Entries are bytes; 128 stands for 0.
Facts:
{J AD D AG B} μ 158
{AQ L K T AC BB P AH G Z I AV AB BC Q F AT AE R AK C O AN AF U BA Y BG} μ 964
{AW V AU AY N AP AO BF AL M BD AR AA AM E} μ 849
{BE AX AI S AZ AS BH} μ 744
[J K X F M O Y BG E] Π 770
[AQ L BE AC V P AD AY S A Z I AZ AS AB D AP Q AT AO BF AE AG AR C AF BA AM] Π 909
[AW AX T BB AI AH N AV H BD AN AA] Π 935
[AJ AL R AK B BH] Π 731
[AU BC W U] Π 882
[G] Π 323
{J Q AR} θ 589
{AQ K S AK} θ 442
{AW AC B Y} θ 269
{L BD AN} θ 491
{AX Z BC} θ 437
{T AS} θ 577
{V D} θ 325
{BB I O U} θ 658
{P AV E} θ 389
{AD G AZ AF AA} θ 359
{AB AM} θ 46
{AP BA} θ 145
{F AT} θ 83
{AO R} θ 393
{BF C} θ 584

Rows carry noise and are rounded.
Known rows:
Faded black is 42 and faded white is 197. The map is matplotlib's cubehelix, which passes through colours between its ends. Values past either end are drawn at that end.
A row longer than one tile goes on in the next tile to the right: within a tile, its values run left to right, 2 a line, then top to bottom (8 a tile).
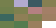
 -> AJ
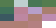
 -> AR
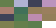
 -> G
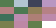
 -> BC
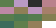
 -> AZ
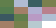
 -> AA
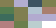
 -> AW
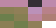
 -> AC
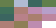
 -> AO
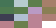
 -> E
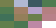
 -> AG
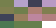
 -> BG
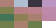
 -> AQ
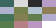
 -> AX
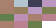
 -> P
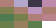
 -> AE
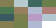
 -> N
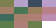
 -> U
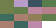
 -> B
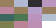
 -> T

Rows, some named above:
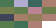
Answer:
X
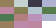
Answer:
AV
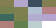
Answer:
AW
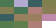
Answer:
W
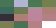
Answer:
M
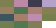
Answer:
Y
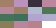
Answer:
AN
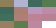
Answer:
AY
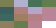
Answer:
AY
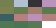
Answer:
F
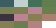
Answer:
J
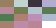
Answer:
AV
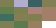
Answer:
AJ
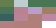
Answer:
AR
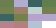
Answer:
BD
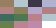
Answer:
BB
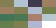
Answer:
H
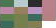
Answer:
S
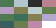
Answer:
AI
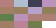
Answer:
P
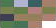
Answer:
X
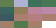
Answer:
AL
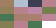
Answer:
Q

